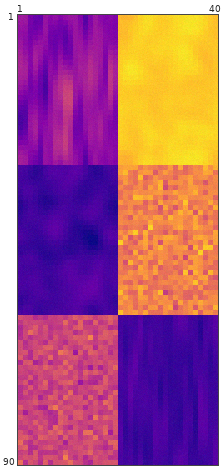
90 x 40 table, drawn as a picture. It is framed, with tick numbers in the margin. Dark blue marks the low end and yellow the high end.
It is made of 3 by 2 panels. Panel 1,1: low, streaked downward. Panel 1,2: very high, blotchy, faint in contrast. Panel 2,1: very low, blotchy, faint in contrast. Panel 2,2: high, fine-grained. Panel 3,1: middling, fine-grained. Panel 3,2: very low, streaked downward, faint in contrast.
